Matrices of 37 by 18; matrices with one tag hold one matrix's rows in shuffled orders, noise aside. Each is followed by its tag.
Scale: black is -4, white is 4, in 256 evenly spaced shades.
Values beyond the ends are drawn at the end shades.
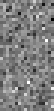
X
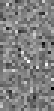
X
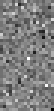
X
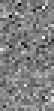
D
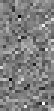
D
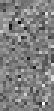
D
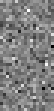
X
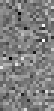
D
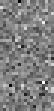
D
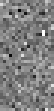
D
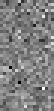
D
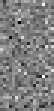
D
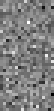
X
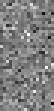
X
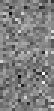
D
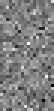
X
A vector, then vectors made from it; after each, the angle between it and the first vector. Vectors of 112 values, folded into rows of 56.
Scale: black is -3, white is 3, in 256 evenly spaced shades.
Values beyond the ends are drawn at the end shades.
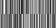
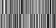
nearly parallel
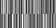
partly aligned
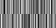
nearly opposite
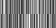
nearly parallel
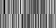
nearly opposite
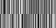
nearly opposite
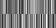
partly aligned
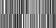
nearly parallel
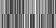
partly aligned
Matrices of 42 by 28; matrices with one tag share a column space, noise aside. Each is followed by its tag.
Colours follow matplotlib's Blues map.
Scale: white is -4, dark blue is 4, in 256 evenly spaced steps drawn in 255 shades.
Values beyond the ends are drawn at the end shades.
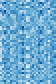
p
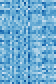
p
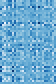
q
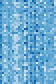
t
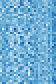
t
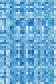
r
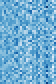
p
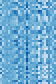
p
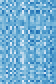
p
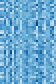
r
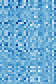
q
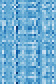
r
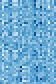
q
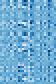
q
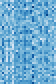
p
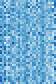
t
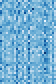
p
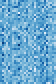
t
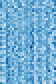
t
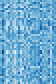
r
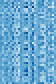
t
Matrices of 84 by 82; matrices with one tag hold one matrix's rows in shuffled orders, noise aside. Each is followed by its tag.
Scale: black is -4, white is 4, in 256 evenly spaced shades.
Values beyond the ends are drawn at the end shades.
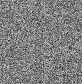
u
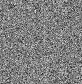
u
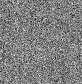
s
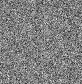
u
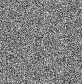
u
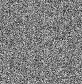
u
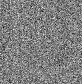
s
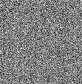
s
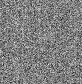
s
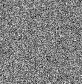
s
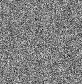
u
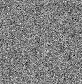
u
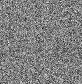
u
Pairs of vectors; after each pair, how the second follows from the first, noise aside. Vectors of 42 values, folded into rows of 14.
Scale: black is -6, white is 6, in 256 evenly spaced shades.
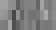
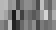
scaled up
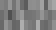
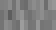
shrunk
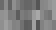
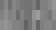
shrunk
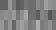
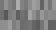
reversed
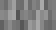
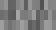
negated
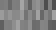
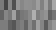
wrapped around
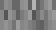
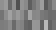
wrapped around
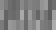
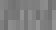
shrunk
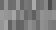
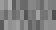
wrapped around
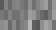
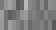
reversed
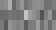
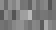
reversed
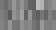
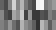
scaled up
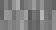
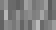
wrapped around
